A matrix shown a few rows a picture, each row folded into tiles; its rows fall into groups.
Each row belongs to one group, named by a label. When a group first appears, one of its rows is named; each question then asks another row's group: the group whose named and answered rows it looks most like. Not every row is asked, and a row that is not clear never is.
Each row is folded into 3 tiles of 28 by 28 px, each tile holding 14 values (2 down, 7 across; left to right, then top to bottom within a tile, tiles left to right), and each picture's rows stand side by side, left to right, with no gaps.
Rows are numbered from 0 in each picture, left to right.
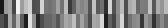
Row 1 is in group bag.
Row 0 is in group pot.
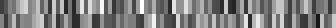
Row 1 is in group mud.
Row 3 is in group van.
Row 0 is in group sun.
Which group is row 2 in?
pot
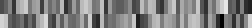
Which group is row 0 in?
sun
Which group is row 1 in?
mud
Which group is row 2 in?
van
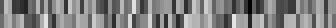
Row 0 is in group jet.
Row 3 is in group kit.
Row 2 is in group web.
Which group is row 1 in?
bag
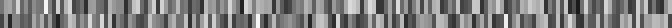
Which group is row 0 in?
mud
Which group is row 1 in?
bag
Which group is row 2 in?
bag
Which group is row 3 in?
mud
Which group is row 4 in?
sun
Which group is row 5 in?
jet
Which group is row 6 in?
sun
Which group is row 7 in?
kit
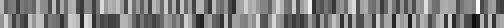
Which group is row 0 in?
web
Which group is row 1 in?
sun
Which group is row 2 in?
jet
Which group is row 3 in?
van
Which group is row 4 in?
pot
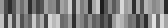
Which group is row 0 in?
kit
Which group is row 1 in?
web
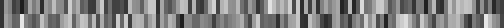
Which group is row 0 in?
jet
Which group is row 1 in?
kit
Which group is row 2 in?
mud
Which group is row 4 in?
web
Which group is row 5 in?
web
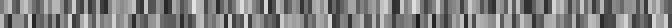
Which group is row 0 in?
van
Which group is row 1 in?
web
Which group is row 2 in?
pot
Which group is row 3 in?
web
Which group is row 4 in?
bag
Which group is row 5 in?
kit
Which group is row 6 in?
jet
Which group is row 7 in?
web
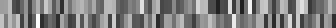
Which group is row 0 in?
bag
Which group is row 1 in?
van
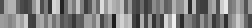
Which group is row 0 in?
jet
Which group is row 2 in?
mud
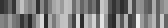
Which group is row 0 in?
kit
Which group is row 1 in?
kit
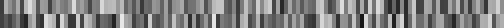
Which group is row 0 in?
pot
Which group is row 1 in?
sun
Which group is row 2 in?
bag
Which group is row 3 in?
mud
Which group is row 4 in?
pot
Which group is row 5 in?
jet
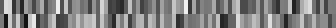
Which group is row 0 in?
pot
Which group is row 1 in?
kit
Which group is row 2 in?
mud
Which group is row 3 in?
jet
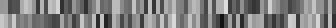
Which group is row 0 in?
van
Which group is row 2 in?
van
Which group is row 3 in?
kit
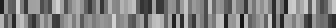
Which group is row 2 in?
pot
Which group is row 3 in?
bag
